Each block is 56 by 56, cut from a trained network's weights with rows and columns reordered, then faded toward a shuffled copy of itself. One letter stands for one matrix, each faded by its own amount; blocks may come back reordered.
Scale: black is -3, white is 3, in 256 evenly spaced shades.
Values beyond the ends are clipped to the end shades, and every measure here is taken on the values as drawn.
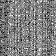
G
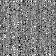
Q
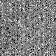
Q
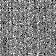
Q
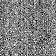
Q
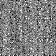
Q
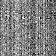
G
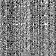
G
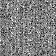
Q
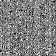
Q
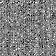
Q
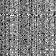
G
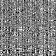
G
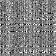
G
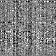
G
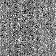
Q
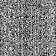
Q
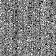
Q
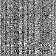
G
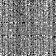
G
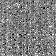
Q
